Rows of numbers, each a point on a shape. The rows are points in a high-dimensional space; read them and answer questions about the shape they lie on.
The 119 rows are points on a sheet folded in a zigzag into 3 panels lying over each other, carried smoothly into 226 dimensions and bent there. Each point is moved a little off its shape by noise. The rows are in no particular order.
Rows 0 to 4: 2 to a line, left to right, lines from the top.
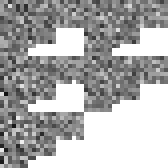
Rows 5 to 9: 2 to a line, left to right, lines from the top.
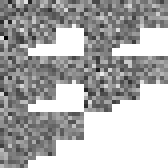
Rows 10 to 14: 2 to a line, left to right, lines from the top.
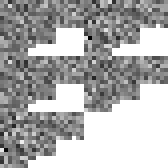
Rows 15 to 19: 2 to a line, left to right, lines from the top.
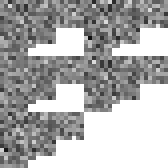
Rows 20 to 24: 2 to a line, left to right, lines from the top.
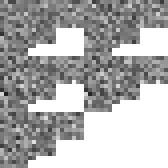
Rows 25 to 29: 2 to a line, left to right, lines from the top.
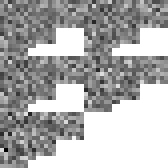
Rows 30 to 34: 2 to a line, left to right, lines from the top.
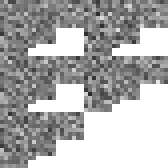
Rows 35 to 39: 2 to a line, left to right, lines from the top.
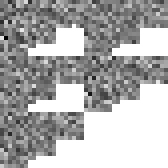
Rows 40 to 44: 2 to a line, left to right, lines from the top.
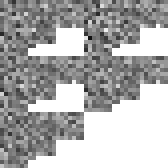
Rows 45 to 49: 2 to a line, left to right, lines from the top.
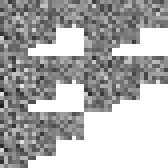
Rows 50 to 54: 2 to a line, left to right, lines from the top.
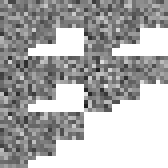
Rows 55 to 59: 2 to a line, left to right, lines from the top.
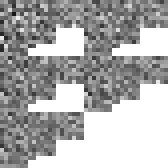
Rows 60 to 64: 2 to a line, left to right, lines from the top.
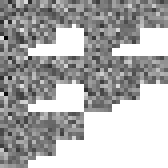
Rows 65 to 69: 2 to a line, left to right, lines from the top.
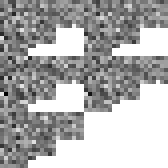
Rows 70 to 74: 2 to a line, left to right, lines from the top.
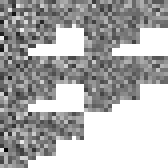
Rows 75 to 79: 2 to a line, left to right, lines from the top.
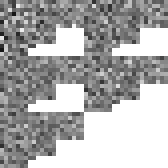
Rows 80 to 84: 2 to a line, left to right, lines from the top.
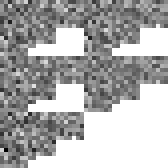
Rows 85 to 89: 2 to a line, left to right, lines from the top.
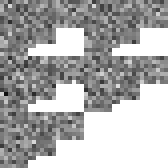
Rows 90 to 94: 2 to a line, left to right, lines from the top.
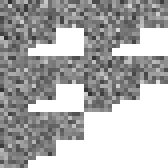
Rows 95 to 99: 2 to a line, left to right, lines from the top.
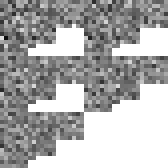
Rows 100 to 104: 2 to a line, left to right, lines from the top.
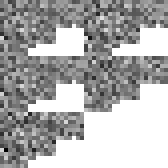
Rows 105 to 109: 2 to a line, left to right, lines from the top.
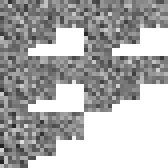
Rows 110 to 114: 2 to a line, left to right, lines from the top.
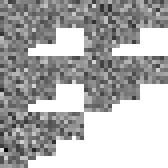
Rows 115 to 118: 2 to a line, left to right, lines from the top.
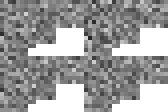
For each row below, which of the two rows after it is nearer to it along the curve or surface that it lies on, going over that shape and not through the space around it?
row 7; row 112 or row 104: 112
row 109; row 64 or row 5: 5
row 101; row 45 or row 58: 45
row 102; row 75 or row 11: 75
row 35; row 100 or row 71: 100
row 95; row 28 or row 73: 28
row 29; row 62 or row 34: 62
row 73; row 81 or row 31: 81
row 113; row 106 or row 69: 106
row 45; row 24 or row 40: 24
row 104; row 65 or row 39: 65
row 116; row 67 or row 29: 67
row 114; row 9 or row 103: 103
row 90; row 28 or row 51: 51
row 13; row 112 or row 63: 112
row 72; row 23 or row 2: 2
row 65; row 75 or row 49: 75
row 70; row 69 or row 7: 7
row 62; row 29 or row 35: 35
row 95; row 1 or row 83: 1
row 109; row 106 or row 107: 107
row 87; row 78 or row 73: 78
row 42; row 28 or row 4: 4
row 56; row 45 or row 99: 45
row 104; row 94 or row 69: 69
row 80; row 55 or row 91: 91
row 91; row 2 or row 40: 40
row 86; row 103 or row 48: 103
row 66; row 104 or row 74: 104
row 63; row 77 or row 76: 76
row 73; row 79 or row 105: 79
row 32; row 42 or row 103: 103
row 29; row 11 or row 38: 11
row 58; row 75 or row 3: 75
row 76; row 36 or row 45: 45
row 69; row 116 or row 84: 84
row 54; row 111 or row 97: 111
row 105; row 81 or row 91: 91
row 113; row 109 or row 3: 3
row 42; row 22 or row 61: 22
